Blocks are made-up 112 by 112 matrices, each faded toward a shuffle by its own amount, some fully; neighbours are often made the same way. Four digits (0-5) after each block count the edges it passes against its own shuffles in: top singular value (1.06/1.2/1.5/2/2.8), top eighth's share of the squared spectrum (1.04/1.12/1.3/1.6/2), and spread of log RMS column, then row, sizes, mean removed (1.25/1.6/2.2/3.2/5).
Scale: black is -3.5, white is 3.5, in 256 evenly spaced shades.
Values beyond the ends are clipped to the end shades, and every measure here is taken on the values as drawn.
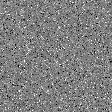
1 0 0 0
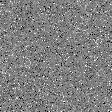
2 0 0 0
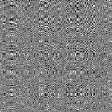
5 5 4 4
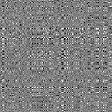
5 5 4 4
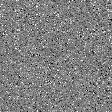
3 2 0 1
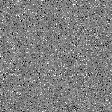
3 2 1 1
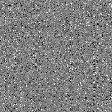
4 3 2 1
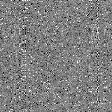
4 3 2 1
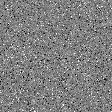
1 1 0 0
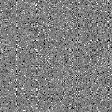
4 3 3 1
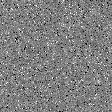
3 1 0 0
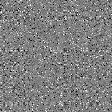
4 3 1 1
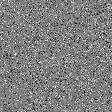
0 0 0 0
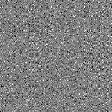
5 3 2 2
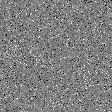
0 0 0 0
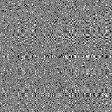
5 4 3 3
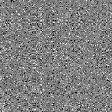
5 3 2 2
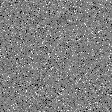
0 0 0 0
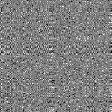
5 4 3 3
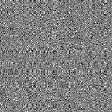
5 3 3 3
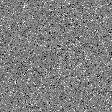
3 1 0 0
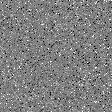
2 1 0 0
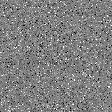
3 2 0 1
